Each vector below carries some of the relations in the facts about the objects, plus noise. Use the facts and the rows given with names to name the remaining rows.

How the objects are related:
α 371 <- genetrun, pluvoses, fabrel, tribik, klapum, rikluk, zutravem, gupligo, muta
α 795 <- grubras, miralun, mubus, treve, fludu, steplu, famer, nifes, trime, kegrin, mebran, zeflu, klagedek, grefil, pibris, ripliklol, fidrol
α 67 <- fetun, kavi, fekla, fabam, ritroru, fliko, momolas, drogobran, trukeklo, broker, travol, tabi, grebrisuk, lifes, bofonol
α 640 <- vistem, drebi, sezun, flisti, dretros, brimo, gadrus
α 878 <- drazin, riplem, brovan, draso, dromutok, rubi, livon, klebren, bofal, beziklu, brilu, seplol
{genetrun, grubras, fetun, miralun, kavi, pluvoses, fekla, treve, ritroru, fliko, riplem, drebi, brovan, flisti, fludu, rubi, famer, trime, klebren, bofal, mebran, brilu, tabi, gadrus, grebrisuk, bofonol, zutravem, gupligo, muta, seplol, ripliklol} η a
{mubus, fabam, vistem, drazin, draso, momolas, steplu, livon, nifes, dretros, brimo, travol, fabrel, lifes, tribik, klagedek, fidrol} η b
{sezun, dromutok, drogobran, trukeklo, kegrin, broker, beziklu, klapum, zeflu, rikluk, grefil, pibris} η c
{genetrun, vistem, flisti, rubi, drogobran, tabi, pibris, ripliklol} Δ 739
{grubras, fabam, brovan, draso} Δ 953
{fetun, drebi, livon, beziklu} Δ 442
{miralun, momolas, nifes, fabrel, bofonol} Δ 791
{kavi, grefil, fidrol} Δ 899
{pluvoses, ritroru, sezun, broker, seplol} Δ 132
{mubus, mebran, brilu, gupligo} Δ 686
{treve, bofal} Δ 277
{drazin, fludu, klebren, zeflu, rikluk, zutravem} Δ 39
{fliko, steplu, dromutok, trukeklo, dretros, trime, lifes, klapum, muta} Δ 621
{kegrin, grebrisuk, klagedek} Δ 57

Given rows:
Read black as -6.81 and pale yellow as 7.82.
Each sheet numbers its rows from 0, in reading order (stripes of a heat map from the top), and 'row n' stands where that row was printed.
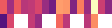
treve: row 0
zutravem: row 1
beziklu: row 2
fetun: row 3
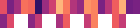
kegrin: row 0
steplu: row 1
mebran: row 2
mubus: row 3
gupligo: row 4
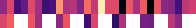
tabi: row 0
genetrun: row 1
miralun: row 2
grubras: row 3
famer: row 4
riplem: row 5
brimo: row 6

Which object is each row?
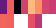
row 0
drogobran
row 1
livon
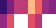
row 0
travol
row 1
brilu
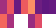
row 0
rikluk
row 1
ripliklol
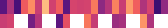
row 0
trukeklo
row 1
brovan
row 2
klagedek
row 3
fabrel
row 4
draso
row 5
vistem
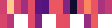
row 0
drebi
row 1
dromutok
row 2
pibris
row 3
nifes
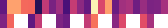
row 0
fabam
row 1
trime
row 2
gadrus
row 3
broker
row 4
fliko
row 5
dretros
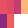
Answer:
grefil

